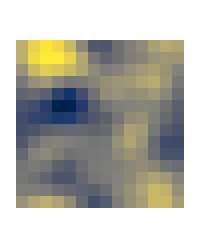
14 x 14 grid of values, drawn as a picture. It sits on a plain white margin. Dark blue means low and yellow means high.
Ninth with the highest average: top left. Roughest part: top left. Lone odd cells: none. Average level on the scale: 50%. Ninth with the lowest average: middle left.
